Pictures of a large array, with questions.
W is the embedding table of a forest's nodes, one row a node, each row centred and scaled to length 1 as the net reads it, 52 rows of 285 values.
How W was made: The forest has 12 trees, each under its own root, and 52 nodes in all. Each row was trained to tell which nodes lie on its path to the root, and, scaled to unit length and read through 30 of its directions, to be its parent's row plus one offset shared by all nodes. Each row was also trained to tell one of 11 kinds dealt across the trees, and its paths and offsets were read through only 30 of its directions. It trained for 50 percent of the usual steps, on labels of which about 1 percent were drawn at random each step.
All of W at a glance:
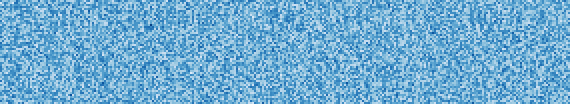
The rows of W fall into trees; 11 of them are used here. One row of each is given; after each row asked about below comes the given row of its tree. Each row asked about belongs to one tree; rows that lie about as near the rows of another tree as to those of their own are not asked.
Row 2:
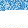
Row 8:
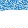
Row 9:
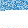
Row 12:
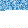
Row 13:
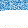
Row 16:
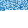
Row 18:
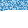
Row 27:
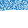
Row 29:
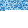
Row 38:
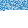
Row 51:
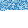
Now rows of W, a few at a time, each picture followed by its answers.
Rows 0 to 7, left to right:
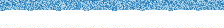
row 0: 13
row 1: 27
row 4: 8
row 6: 12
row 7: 51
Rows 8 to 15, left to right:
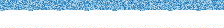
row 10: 38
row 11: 12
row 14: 13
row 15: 12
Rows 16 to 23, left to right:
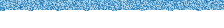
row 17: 2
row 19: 8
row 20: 12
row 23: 51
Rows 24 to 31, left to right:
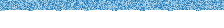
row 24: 38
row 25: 51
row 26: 2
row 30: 8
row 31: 13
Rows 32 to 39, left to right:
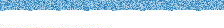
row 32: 13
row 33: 38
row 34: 16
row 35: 16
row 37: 9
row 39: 27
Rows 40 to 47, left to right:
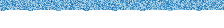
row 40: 38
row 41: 8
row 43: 8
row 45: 9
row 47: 16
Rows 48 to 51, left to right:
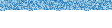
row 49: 12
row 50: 38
